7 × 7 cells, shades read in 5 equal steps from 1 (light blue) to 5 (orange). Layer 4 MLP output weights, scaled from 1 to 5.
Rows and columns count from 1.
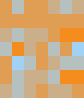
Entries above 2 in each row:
5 7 6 4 3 5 6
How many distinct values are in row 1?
3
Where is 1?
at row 4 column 7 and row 5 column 2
